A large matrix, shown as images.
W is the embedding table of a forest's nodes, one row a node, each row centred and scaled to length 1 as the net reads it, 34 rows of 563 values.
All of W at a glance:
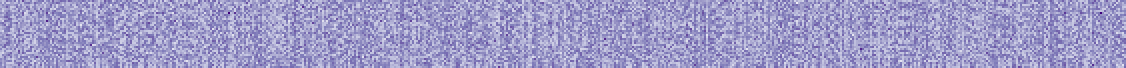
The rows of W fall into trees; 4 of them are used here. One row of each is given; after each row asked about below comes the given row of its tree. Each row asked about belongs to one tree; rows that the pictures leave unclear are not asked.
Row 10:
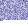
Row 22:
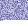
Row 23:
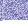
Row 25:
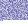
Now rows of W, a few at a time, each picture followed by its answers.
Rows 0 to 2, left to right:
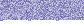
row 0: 10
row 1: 25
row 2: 22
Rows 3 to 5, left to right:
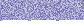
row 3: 22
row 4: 25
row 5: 10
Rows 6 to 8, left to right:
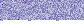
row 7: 10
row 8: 22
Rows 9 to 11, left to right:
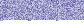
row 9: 22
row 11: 23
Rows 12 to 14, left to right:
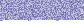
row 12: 23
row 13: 22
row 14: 22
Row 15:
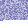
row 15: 10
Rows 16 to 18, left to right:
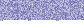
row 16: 25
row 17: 22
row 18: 22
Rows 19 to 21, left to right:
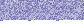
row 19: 10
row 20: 10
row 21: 10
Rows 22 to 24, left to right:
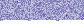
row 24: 10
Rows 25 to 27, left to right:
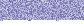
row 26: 10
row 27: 22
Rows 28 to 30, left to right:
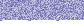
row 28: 23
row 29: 25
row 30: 10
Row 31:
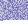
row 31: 25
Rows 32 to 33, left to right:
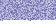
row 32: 25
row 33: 25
